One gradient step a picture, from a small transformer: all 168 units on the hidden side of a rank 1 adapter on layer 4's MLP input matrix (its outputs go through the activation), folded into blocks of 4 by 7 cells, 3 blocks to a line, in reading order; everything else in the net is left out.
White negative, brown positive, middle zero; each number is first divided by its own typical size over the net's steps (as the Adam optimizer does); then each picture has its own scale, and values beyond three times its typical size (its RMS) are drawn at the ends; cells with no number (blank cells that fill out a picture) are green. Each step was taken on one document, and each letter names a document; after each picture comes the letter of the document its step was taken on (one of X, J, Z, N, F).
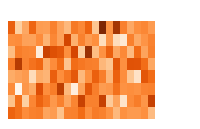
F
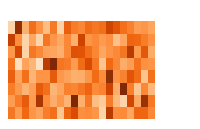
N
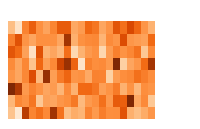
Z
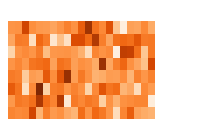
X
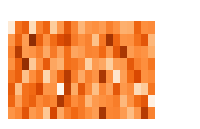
X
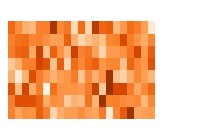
N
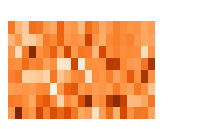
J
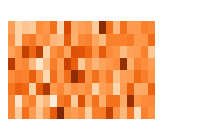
N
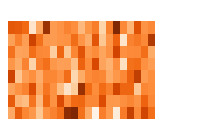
X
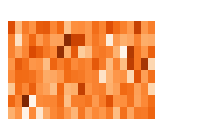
X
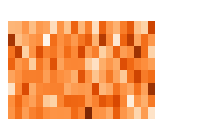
N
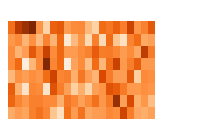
Z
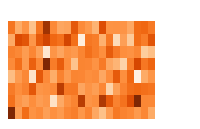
F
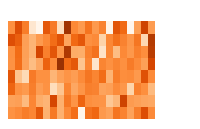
J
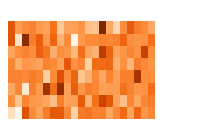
Z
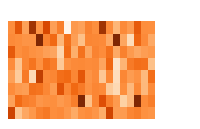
F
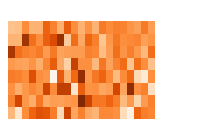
J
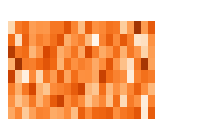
X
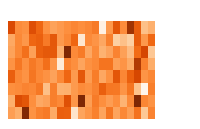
F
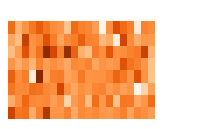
F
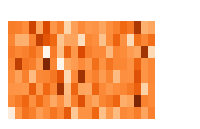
F
